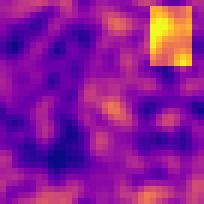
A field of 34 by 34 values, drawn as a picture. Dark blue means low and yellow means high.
The texture is blotchy. The ninth with the highest average is the top right. Overall the values sit about 30% of the way up the scale. The halves do not mirror each other. In the top right lies a patch that is higher than the rest. Values change most from cell to cell in the top right. The values are skewed, with a long tail toward high values.
